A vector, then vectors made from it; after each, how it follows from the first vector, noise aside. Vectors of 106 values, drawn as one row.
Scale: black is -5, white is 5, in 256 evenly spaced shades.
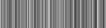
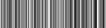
scaled up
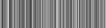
reversed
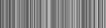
sign-scrambled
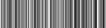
scaled up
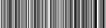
scaled up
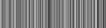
sign-scrambled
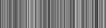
sign-scrambled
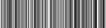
scaled up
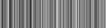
reversed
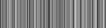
negated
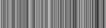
sign-scrambled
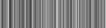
reversed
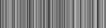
negated
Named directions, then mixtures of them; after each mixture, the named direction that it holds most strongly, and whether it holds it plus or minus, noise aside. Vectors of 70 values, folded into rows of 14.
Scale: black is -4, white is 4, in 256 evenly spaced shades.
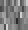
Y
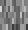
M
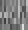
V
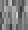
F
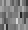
Y, minus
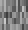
V, minus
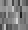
Y, minus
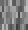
F, plus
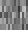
V, minus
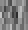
F, minus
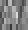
F, plus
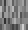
V, plus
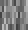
F, plus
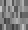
Y, minus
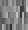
F, plus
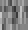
F, minus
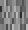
M, minus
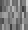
V, plus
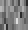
Y, minus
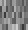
M, minus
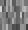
M, plus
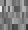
M, plus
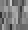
F, plus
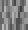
F, plus
